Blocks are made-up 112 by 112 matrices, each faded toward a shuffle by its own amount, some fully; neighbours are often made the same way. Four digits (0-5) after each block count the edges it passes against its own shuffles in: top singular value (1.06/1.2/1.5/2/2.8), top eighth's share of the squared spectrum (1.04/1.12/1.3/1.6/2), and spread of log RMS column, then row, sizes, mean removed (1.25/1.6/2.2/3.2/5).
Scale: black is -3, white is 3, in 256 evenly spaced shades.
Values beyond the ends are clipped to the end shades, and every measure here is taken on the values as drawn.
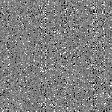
3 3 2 1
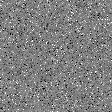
0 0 0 0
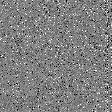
3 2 2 0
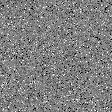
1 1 0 0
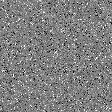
1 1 0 0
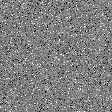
1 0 0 0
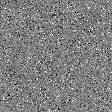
0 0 0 0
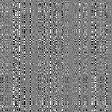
5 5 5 3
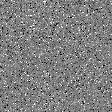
1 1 0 0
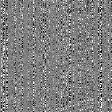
4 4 5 0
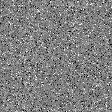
1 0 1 0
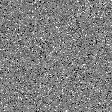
0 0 0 0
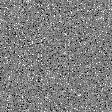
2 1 1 0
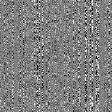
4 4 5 0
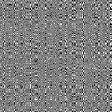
5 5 4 4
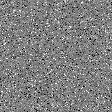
2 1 0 0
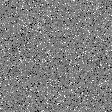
0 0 0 0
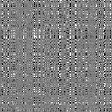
5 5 4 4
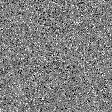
0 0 0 0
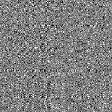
4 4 2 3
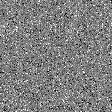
3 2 0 0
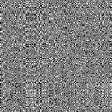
5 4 3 3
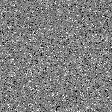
3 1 0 0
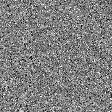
0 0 1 0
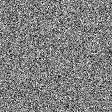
1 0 0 0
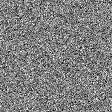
1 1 0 0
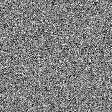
2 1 0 0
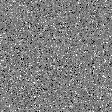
2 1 1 0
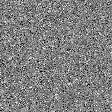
0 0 1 0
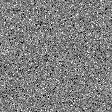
0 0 1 0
